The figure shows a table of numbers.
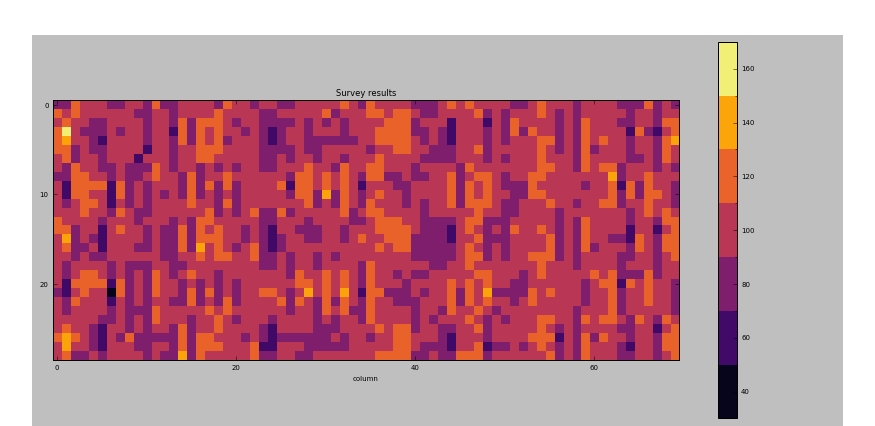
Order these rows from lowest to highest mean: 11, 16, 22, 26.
26, 16, 22, 11
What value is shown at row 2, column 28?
80
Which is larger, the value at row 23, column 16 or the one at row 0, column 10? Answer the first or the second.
the first
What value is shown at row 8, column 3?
120
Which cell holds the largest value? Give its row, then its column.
3, 1
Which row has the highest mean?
8
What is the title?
Survey results
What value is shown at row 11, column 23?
100
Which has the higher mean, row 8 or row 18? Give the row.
8
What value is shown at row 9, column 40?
100
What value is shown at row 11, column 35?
120
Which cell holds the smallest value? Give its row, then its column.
21, 6
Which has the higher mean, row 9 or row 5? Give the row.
9
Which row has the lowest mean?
27
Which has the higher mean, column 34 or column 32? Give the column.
32
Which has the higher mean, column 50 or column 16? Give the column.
16
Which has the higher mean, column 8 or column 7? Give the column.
7
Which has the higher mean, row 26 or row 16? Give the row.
16
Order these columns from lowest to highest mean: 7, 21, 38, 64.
64, 21, 7, 38
